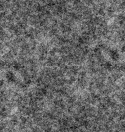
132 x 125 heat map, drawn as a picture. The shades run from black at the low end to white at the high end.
The texture is blotchy. No row or column stands out. It looks the same turned upside down. On average the colour sits 40% of the way up the scale.
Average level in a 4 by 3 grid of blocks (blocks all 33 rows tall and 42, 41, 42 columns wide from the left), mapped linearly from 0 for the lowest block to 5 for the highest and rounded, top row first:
104 / 523 / 325 / 401
